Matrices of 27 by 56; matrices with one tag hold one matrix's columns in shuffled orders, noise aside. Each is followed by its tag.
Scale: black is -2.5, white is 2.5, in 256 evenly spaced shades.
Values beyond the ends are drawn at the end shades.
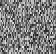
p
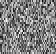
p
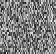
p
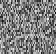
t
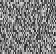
p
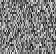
t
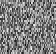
p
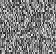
t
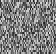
p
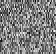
t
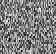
p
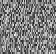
t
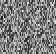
p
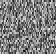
p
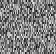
t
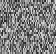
t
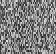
p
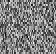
p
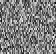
p
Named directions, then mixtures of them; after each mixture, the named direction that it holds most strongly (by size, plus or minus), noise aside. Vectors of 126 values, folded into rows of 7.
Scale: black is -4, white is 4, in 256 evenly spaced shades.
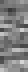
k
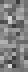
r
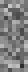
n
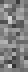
r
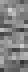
k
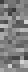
k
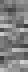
k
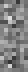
r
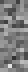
r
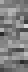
k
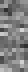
k
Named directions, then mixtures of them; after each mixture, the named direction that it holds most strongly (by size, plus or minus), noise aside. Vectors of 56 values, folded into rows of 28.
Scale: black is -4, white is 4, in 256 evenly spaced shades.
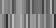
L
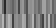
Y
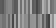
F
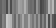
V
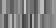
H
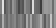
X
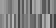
F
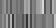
L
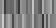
Y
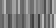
Y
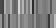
F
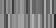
L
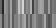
X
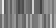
X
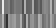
X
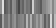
X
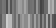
V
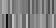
L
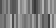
F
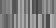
F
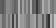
F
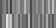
V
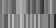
L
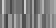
H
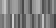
F
